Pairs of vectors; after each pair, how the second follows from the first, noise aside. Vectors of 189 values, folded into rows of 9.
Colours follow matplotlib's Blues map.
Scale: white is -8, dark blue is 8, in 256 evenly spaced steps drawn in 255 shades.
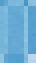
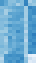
scaled up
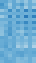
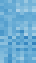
wrapped around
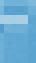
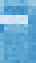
scaled up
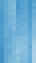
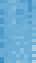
partly zeroed
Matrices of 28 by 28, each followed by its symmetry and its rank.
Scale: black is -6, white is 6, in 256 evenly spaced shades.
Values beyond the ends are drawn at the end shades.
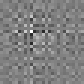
symmetric, rank two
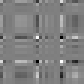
symmetric, rank one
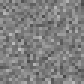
neither, full rank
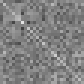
symmetric, rank five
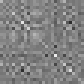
symmetric, rank five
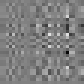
neither, rank two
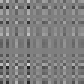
neither, rank one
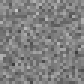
neither, full rank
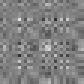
symmetric, rank two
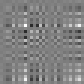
symmetric, rank one
